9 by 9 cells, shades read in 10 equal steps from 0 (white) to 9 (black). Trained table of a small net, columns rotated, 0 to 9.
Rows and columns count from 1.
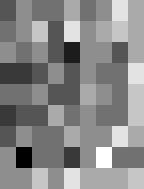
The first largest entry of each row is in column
1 4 5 1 4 1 1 2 1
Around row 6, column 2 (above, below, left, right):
5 4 7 6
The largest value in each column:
7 9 6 6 8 5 5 6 5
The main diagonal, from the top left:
6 4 4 4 6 4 4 5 2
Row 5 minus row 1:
-1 1 -1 1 3 -2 0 4 -1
